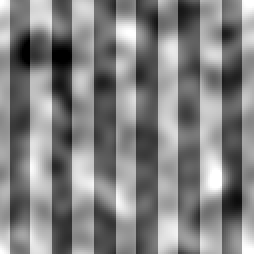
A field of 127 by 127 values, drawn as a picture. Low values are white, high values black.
There are no lone odd cells. Upright stripes repeat 6 times across the table. On average the colour sits 50% of the way up the scale. No overall slope runs across the table.
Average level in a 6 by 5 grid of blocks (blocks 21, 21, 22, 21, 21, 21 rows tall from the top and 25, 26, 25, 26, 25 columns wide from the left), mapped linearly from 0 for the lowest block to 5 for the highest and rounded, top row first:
0 2 2 4 1 / 5 5 3 2 3 / 2 4 3 2 2 / 1 3 4 2 2 / 1 2 1 2 2 / 0 4 4 0 1
